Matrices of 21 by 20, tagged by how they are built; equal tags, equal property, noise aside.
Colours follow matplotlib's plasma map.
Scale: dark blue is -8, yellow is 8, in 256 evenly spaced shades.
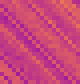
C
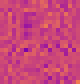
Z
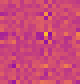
Z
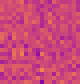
Z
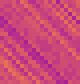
C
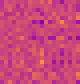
Z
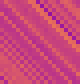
C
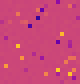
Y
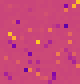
Y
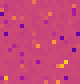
Y
